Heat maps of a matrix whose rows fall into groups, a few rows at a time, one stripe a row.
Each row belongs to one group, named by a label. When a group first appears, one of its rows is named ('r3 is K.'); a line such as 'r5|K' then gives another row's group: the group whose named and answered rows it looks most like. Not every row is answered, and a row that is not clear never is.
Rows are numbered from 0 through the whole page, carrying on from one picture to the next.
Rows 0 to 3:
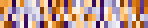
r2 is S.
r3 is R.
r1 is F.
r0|F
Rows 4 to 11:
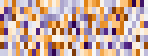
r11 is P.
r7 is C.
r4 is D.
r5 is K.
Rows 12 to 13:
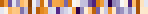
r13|P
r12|F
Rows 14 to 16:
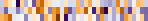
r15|K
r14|D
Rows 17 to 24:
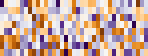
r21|K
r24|F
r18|P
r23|C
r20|D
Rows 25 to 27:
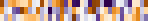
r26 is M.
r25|F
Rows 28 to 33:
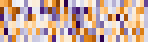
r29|C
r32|K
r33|S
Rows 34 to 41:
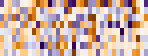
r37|F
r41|M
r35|R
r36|S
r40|C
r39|M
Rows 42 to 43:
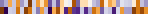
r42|P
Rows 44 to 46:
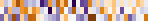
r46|S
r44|C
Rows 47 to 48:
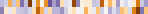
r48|D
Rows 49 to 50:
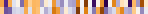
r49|K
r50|K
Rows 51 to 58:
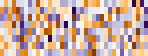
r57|R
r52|C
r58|M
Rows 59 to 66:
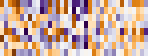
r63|R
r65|M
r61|P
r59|C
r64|C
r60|C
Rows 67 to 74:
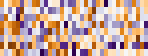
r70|R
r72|S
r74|C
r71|C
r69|D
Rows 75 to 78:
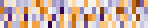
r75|D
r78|M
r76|K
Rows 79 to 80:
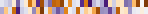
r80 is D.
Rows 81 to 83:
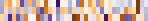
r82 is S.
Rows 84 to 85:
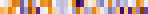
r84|P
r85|R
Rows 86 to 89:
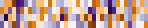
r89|S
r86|D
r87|F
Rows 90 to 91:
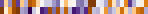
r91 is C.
